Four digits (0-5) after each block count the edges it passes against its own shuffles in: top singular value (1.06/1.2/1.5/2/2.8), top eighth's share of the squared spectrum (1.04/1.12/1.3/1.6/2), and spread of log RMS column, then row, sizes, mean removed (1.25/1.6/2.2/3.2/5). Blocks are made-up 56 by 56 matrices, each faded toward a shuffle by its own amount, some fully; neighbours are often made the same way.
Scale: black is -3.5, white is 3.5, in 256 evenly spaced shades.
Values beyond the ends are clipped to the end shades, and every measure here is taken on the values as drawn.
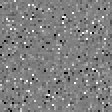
1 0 0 0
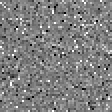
0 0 0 0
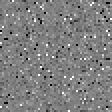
1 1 0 0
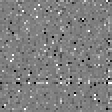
3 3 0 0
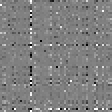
4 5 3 2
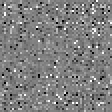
3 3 2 2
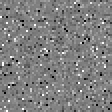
0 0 0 0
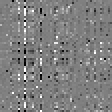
4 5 3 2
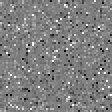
1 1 0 0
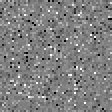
1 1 0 0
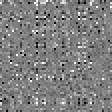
4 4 2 2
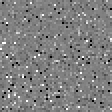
0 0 0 0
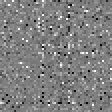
1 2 1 1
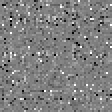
1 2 1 2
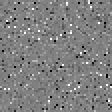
0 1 0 0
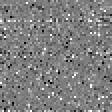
3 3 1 1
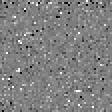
2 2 0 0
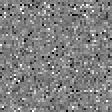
2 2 0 1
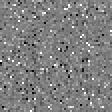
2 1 1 0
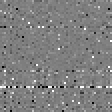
4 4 0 2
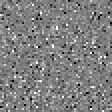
2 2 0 1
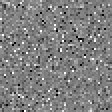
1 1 0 0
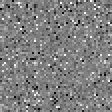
2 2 0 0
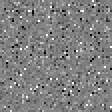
2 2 0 1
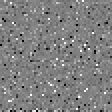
1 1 0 0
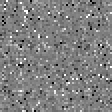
2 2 0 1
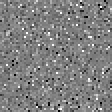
0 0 0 0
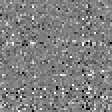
2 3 2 2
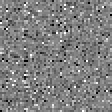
2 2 1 0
